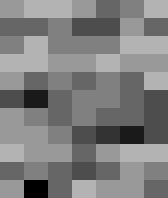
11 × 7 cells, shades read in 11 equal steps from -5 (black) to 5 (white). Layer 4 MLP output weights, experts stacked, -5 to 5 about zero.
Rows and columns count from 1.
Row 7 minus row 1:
0 -2 -3 -1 0 -1 -4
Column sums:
5 -3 0 -4 -4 1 1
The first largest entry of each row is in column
2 6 2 1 7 4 1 1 1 6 4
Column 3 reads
2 0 0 1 0 -1 -1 0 1 -1 -1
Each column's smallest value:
-2 -5 -1 -2 -3 -4 -2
